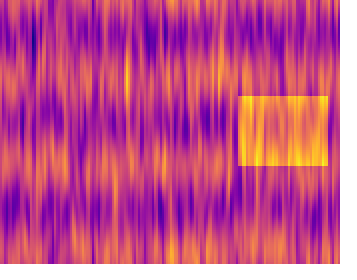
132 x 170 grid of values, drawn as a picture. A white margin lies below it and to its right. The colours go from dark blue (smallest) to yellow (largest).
The middle right is the ninth with the highest average. Stripes running across repeat 3 times from top to bottom. An odd patch, higher than its surroundings, sits in the middle right.
